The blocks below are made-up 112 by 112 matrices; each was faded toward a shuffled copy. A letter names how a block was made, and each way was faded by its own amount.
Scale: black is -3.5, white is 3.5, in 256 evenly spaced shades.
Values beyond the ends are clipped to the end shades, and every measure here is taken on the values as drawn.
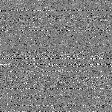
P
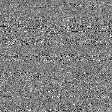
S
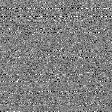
S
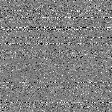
P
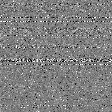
P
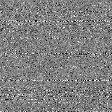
P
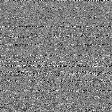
S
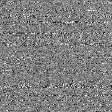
S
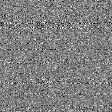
S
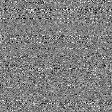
S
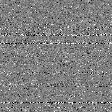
P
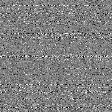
P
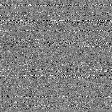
S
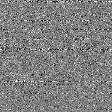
S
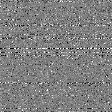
P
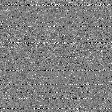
P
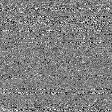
S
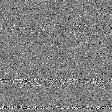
S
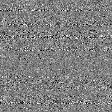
S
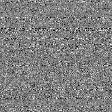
S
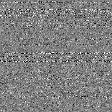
S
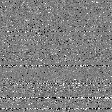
P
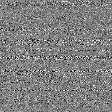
S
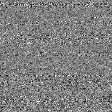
S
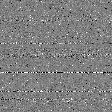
P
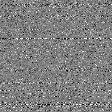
P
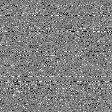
P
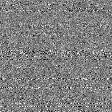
S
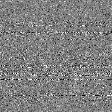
S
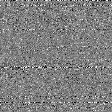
S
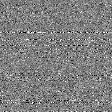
S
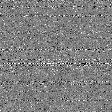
P
